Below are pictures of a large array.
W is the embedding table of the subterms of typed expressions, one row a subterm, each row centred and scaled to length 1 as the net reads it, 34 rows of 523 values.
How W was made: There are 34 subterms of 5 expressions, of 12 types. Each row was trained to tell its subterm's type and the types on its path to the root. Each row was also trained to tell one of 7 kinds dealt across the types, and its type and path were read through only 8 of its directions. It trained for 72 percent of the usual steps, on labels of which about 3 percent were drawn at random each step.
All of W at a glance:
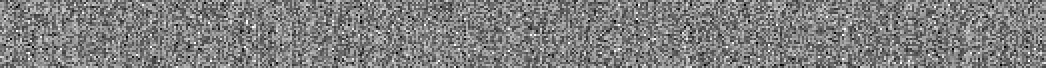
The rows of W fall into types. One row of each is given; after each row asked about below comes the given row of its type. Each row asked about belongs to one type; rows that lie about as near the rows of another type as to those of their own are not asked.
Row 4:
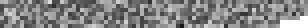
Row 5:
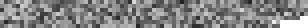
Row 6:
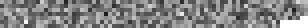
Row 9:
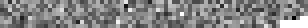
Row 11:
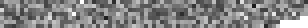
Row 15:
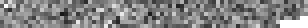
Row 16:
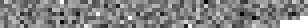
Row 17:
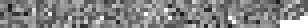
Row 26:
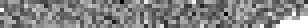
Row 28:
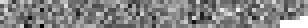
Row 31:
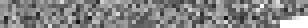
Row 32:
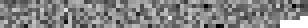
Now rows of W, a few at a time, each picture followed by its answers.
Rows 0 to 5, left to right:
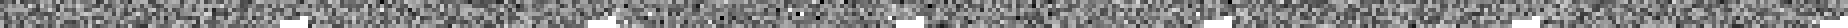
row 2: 4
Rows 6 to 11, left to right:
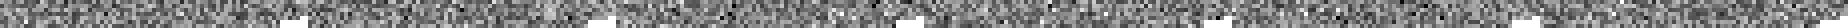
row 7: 26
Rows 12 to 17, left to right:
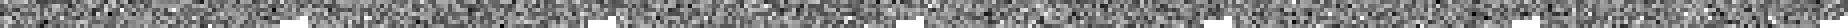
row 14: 6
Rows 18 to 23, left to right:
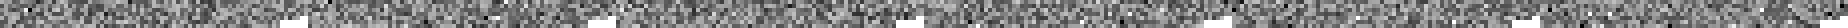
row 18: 28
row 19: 26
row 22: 17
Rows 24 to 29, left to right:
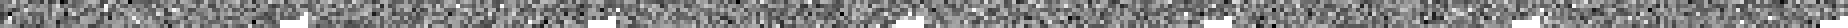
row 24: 15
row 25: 17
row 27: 17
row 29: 6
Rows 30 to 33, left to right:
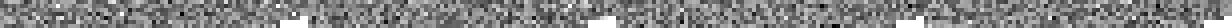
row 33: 6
